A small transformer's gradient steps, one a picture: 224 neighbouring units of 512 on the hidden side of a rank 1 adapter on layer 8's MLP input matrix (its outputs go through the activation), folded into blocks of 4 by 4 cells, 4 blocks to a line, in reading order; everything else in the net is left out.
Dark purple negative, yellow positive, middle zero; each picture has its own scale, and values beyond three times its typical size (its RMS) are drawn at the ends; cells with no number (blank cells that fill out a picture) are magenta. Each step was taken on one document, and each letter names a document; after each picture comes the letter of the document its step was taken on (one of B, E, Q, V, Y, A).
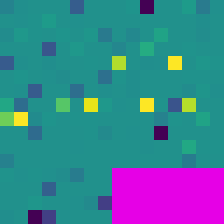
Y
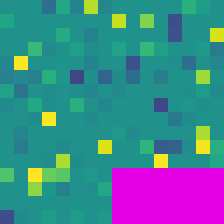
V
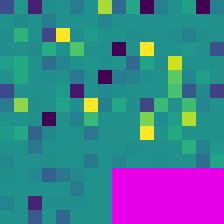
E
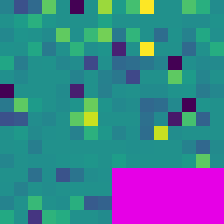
E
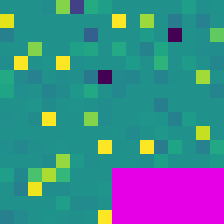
V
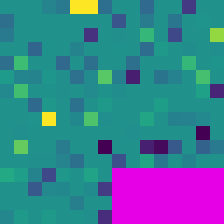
V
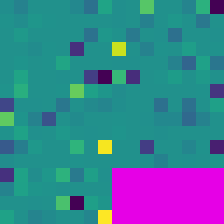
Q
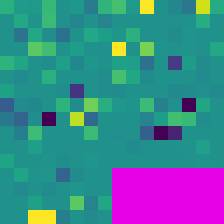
E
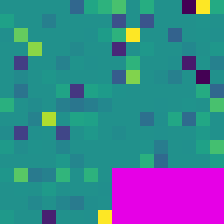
Q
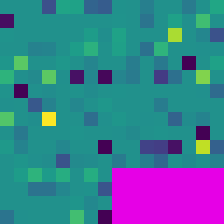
V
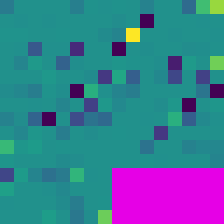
Q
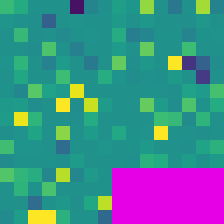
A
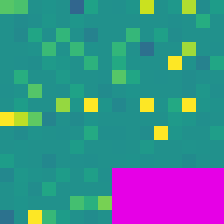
Y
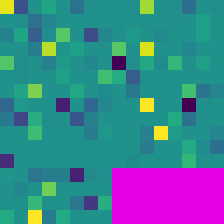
Y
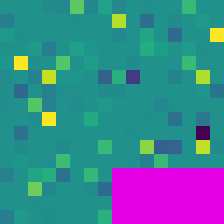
V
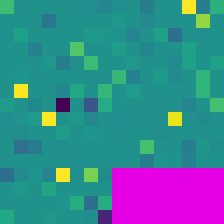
Q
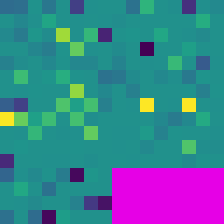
Y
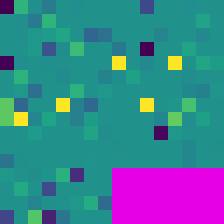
Y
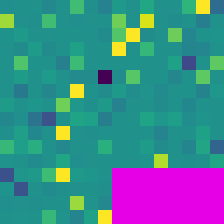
A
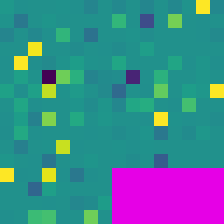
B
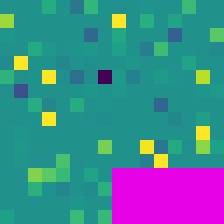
V
